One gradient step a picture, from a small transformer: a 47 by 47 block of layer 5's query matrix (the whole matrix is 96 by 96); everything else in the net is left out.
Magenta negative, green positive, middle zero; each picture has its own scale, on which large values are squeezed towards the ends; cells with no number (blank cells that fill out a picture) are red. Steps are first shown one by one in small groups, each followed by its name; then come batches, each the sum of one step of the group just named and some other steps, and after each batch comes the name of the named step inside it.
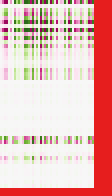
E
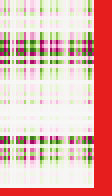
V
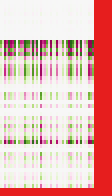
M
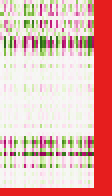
E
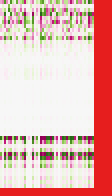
E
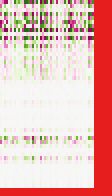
E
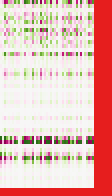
E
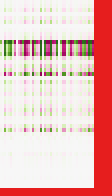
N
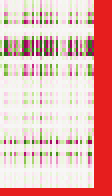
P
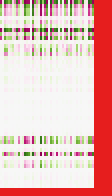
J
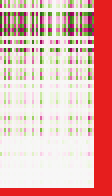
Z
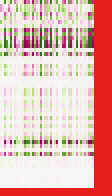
P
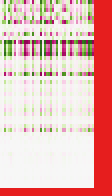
N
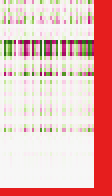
N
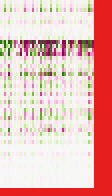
N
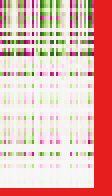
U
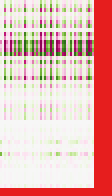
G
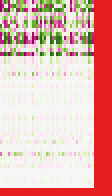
U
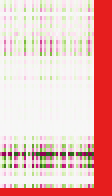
G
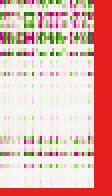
U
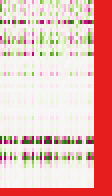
U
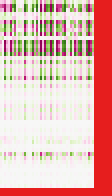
G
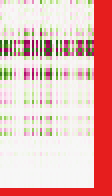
U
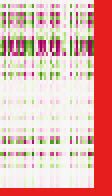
G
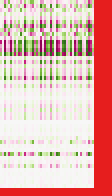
G
